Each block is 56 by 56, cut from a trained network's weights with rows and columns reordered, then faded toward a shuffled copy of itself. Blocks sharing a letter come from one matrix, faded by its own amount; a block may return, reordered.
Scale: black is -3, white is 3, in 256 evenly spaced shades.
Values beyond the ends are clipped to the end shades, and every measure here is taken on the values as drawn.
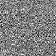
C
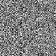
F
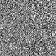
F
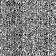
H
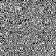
C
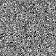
C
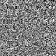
F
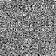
C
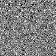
C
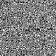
C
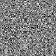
C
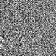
F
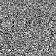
C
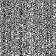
H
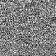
F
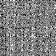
H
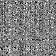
H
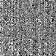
H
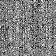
H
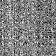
H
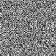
F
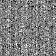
H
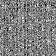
H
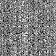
H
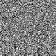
F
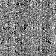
H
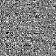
C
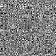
C
